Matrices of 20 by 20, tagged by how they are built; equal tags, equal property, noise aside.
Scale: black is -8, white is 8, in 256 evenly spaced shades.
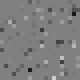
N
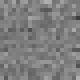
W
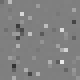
N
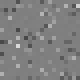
N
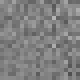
W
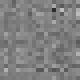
W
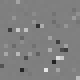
N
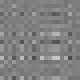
W
